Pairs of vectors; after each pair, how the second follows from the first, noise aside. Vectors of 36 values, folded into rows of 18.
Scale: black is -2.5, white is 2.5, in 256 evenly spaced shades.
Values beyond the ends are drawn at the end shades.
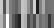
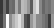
sign-scrambled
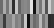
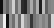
wrapped around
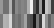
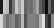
wrapped around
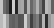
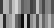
wrapped around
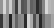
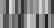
wrapped around
